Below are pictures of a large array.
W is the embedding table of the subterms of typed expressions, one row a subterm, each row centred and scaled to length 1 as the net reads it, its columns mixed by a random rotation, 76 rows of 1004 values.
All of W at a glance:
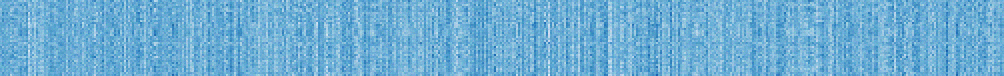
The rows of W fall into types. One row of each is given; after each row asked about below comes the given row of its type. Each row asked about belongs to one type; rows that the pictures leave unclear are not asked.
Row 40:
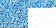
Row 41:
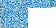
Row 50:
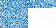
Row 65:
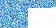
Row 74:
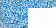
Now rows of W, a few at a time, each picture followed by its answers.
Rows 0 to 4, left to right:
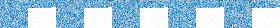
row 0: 65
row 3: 41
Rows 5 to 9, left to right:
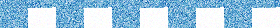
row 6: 40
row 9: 41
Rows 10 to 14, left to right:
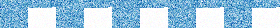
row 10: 41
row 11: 74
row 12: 50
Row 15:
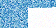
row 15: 41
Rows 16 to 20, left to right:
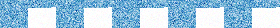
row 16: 65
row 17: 40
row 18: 50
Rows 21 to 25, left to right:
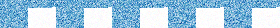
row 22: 74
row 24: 74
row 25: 74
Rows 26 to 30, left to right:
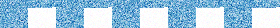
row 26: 40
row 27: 74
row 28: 40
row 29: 41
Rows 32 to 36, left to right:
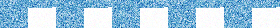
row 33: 50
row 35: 40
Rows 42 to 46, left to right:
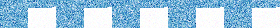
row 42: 74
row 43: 65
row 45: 41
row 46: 40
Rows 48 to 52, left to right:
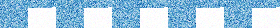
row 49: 40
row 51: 41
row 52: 74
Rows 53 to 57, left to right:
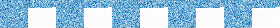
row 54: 40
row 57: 65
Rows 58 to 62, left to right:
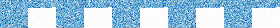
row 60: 41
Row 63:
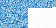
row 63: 74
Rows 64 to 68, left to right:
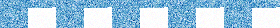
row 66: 40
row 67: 40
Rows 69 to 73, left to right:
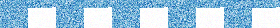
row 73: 50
